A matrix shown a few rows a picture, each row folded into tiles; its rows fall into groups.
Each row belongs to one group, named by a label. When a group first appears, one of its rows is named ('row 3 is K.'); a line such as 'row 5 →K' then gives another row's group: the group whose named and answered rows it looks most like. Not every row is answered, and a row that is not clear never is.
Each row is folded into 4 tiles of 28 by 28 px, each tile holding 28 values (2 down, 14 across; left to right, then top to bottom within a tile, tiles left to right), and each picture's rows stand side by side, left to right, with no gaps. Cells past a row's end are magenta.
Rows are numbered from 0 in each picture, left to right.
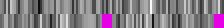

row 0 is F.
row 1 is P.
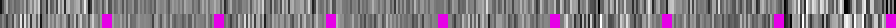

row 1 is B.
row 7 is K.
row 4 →P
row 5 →F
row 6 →F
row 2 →P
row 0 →P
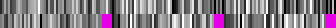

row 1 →K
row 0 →P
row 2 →K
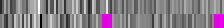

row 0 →P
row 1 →B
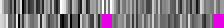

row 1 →F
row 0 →B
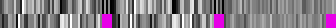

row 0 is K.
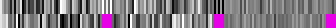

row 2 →F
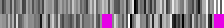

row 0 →B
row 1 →B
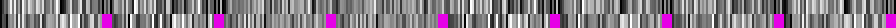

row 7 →K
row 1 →K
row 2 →P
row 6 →K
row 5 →K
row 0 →K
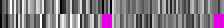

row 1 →F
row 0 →K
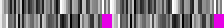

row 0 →B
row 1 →B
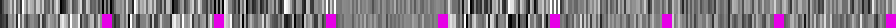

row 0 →K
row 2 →B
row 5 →P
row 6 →B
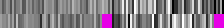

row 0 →B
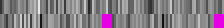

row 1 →F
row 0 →P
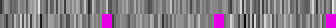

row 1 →F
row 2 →F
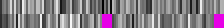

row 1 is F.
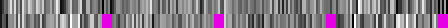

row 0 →K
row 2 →F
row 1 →P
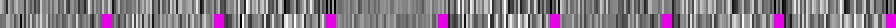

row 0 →F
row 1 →P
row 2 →K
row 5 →F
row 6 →K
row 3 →B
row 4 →K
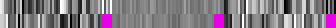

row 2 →K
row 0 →B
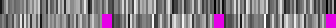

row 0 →P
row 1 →K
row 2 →K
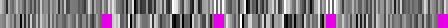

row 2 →B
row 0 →F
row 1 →B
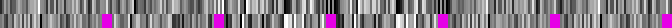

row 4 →P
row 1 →B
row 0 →P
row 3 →K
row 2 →K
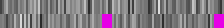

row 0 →P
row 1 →F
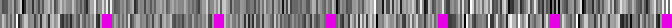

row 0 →B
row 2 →F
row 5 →B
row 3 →P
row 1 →B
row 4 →K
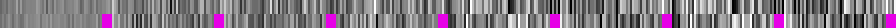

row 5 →B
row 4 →K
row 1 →F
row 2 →F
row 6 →K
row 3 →P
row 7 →B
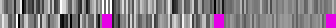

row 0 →B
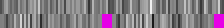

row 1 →P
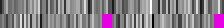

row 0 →P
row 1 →P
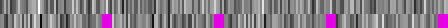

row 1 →B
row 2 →P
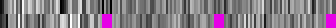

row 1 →F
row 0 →K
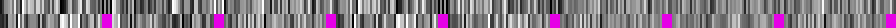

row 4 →K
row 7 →P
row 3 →K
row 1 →B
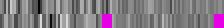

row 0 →F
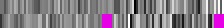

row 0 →F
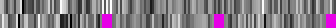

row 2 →P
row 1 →F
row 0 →B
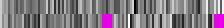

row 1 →B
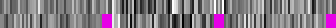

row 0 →P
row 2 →P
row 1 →B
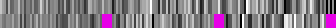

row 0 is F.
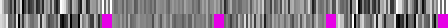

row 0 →B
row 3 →B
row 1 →B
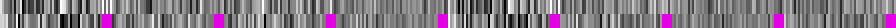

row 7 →B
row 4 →B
